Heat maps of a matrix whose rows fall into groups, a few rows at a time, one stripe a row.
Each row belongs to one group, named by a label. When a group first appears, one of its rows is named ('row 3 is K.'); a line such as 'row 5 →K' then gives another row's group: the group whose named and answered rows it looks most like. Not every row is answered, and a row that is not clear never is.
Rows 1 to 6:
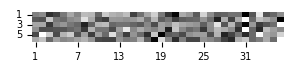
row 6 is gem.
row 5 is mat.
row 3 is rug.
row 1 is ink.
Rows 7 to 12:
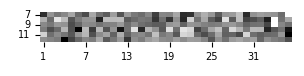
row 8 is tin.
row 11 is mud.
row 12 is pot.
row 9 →tin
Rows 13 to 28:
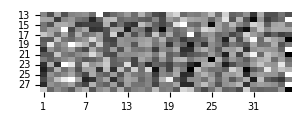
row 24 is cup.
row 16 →tin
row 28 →mud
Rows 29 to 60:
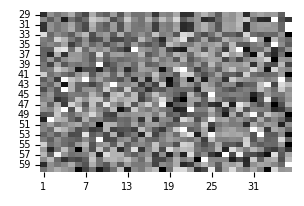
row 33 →mud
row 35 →tin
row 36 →cup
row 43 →mat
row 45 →ink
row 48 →cup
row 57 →tin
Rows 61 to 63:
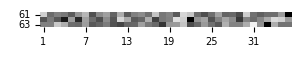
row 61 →mud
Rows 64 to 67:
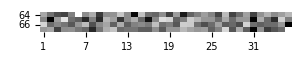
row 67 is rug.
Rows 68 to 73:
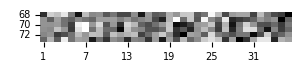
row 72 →ink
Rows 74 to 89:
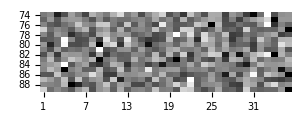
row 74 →ink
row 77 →mud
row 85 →pot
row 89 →mud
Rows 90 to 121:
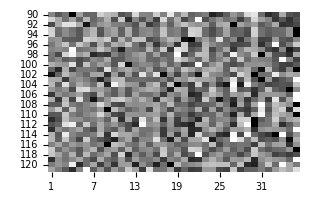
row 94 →mud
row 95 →ink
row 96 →mat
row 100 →cup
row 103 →rug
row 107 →mat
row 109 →gem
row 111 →cup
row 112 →cup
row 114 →tin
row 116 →gem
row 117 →mud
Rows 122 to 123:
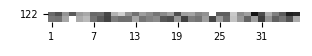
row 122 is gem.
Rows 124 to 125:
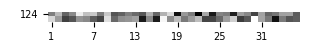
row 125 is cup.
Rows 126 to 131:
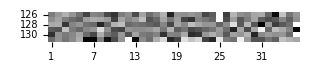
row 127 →ink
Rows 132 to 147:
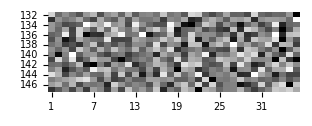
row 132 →mud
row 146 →gem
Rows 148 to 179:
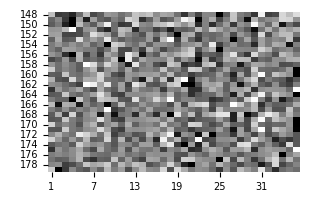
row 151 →tin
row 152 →pot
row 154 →gem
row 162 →ink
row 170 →mud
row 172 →pot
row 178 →ink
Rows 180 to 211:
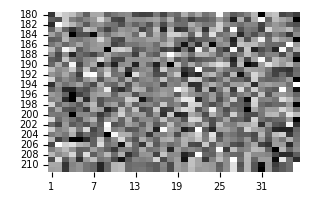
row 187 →tin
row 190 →tin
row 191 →cup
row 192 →ink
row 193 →mud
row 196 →pot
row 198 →mud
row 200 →mat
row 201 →mud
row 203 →cup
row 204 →gem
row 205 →pot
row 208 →cup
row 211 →rug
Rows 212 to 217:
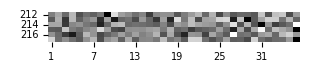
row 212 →gem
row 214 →rug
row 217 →mud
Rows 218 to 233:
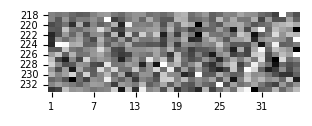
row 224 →mat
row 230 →cup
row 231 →pot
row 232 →ink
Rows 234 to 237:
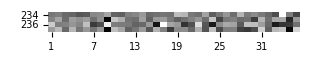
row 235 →gem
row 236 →cup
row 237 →gem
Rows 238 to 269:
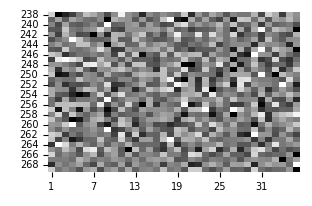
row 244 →gem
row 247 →mat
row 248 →ink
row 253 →pot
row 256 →mat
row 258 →gem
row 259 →pot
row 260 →tin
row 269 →mud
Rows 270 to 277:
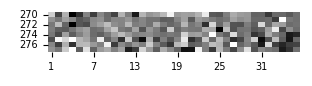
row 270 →pot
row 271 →tin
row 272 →pot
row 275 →mat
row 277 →cup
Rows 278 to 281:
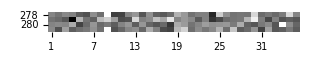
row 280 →tin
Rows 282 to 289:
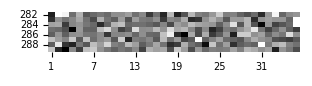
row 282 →mat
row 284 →rug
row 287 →cup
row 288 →pot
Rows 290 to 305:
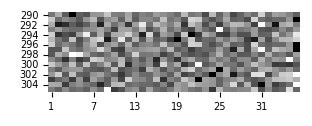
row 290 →pot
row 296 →mud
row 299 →pot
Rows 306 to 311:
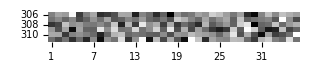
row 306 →tin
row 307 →tin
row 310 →rug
